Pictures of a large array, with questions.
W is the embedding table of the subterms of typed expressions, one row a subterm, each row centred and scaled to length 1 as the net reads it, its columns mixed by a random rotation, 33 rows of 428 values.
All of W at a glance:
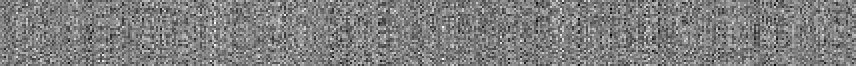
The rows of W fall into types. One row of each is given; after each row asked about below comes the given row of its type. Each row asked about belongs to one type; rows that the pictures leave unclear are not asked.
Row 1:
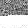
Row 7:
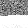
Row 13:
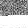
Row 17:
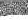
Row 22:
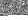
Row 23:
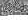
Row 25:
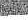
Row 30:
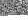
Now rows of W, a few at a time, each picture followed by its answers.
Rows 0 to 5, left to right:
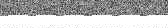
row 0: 25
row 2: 23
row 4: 17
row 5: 22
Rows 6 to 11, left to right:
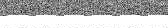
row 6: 17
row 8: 1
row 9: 23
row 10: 1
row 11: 7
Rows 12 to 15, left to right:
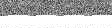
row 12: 25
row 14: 17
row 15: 23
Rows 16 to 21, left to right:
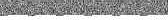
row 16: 25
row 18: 25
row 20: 22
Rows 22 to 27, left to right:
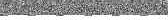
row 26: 7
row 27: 30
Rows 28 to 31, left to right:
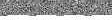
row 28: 17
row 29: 13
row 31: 22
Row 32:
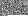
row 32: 23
